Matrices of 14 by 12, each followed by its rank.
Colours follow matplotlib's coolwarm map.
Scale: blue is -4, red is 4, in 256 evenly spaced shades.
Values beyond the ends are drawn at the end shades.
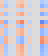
one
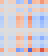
one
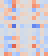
two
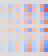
one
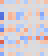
two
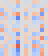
two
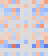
two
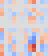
two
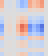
one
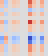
one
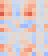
two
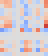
two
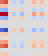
one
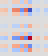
one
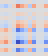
one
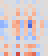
two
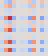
one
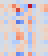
two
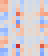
two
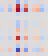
one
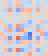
two
